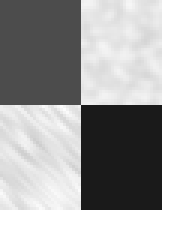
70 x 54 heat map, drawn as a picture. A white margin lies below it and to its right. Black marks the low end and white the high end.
The table splits into 2 rows of 2 panels. Panel 1,1: low, flat. Panel 1,2: very high, blotchy, faint in contrast. Panel 2,1: very high, slanting down to the right, faint in contrast. Panel 2,2: very low, flat.
